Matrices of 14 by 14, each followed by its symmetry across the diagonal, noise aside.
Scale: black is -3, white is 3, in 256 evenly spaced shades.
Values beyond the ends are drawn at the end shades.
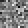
neither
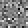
antisymmetric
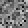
symmetric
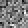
symmetric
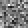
neither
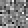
antisymmetric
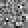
antisymmetric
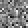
antisymmetric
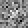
symmetric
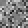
symmetric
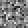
antisymmetric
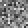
symmetric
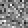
neither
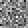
symmetric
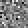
antisymmetric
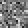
neither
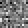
neither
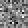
antisymmetric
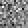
neither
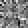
antisymmetric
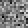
neither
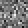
neither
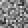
symmetric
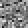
neither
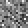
neither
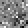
symmetric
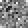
symmetric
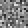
antisymmetric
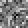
symmetric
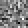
antisymmetric
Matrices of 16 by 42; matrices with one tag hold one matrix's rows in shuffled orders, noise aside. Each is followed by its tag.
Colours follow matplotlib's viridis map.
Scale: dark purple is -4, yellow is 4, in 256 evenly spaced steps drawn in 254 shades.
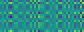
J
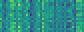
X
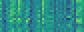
X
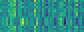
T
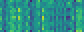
X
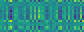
J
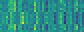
T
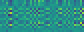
J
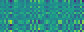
J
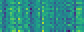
X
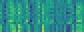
X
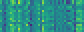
X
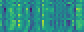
X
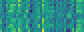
X
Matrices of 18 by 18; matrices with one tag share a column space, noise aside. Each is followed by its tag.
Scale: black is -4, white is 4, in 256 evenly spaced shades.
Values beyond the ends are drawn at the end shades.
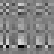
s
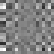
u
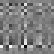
s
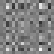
u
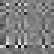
s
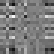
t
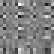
t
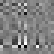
s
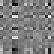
t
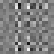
u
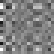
u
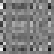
u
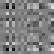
u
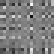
t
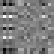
t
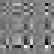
s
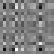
u
